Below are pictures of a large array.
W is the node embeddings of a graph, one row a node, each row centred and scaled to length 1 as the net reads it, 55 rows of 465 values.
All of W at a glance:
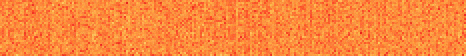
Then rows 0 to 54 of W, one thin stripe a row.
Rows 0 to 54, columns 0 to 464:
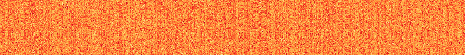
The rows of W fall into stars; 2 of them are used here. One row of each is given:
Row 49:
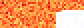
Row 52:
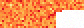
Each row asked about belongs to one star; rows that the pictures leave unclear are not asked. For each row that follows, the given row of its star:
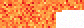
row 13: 49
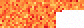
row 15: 52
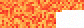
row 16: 49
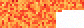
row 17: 49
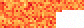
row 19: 49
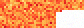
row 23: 52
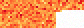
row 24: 49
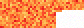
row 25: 52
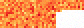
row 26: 49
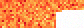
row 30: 52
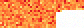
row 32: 52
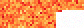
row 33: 52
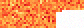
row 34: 52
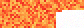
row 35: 52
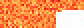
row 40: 49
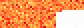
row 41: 52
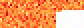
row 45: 49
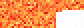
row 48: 52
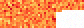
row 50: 49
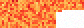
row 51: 49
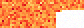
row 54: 52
